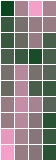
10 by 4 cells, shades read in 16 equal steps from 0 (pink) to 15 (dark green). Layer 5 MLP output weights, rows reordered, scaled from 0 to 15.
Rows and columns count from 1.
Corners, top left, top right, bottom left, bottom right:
15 5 0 13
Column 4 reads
5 6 11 11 10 12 10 13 12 13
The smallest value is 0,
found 2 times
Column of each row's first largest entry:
1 1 1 3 4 4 4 4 4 4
